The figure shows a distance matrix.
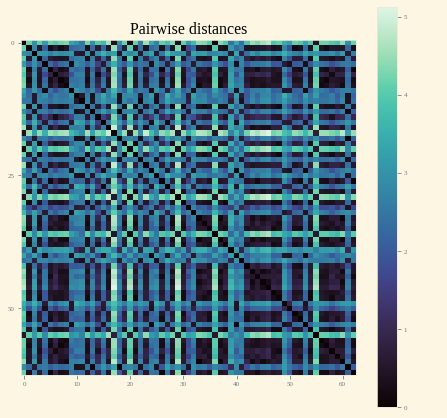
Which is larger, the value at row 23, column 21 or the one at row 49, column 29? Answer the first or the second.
the second
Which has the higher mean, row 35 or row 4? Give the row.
4
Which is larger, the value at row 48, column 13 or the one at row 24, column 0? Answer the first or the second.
the second
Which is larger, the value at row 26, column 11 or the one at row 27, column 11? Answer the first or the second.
the second
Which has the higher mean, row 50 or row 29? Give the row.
29
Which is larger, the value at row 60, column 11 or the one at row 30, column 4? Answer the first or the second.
the first
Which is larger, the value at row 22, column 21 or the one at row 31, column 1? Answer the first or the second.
the first
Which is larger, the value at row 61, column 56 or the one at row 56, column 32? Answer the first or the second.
the second
